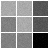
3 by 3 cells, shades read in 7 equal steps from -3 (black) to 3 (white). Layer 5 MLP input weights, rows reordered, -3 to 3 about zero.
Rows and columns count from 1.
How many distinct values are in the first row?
2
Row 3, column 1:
0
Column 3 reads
-1 -1 -3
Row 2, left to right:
0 1 -1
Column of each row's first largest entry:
1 2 1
